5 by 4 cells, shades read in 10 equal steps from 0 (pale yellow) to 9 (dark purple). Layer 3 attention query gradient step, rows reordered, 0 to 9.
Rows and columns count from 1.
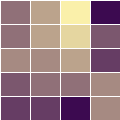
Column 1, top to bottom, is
5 5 4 6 7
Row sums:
17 15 18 20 27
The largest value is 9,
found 2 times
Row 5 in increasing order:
4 7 7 9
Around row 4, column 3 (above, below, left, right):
3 9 5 4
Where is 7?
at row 3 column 4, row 5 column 1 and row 5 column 2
